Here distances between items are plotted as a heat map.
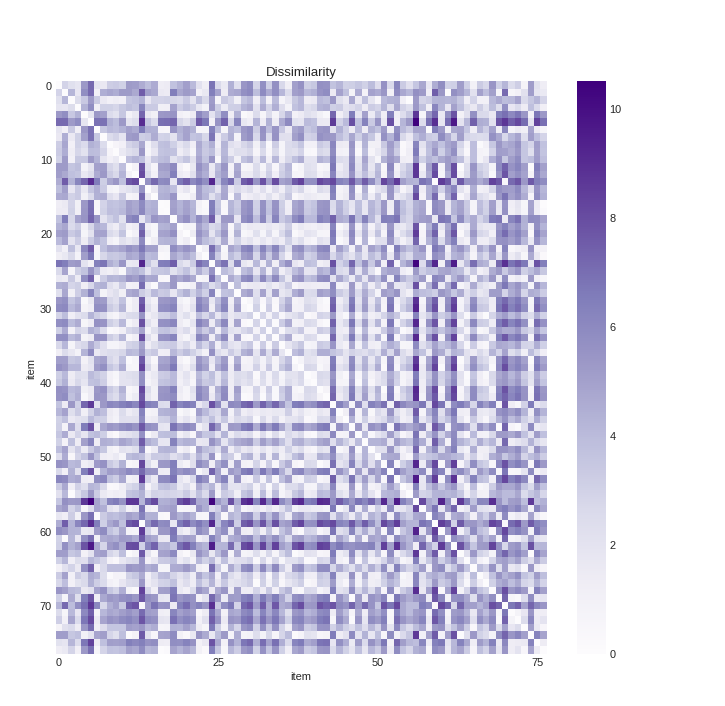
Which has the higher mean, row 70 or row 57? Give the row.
70
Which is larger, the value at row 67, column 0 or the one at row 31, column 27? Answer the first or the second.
the first
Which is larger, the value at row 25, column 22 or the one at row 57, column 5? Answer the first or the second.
the first
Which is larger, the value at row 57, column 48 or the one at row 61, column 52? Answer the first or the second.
the first
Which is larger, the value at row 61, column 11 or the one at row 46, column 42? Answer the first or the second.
the second
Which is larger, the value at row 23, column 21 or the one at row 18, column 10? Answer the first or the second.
the first
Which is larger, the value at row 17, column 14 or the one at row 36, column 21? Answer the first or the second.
the first
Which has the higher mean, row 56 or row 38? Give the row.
56
